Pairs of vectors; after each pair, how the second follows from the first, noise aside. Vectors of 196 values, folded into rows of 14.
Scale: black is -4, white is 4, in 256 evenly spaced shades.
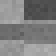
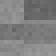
shrunk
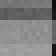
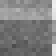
negated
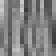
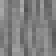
shrunk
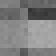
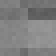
shrunk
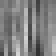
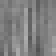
shrunk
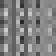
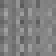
shrunk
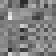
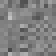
shrunk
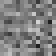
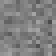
shrunk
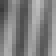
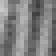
negated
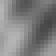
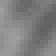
shrunk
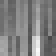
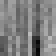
negated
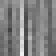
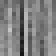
negated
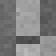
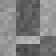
negated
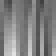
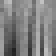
negated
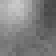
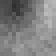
negated
